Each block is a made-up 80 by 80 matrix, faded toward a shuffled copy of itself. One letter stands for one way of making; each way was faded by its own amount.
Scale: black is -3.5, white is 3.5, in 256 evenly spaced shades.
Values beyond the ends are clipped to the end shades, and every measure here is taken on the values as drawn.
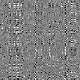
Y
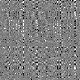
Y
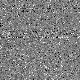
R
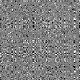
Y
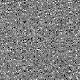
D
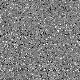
R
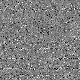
R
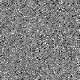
D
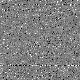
R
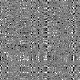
Y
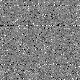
R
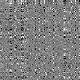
Y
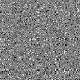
D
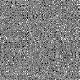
D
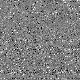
R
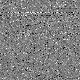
R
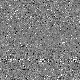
R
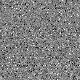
R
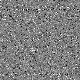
R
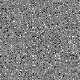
D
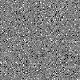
D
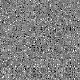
D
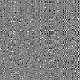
Y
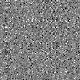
D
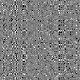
Y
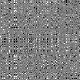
Y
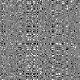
Y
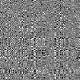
Y
